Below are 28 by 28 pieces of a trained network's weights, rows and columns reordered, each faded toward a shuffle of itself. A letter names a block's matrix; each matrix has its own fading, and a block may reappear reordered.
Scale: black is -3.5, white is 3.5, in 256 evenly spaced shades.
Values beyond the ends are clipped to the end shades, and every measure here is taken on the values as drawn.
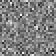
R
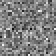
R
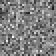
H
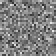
H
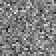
H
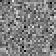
H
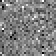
H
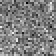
H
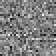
R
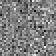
H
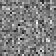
R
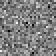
H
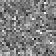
R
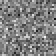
H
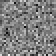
R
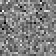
H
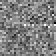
H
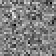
R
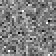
H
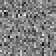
R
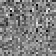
R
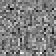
R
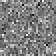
H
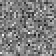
R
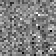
H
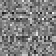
R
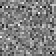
R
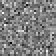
H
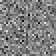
H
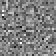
R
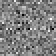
R
